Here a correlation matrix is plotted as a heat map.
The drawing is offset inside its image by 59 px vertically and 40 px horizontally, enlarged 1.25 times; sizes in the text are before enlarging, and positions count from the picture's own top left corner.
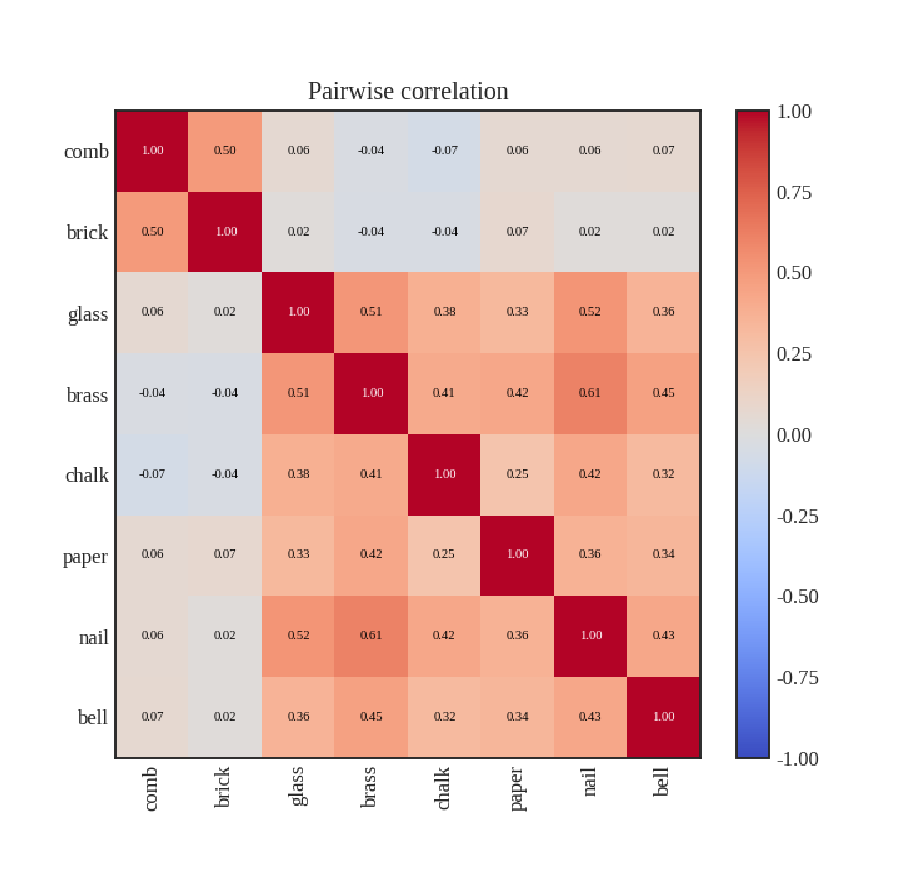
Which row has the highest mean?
nail
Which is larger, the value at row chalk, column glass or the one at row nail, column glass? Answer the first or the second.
the second
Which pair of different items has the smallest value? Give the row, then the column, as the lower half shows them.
chalk, comb
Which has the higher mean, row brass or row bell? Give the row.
brass
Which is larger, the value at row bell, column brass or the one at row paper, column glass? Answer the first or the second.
the first
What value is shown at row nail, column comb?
0.06
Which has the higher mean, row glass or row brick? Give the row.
glass
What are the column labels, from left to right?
comb, brick, glass, brass, chalk, paper, nail, bell
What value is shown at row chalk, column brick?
-0.04
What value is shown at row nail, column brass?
0.61
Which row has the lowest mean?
brick
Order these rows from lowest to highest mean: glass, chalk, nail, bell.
chalk, bell, glass, nail
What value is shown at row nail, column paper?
0.36
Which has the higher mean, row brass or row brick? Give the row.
brass
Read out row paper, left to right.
0.06 0.07 0.33 0.42 0.25 1.00 0.36 0.34
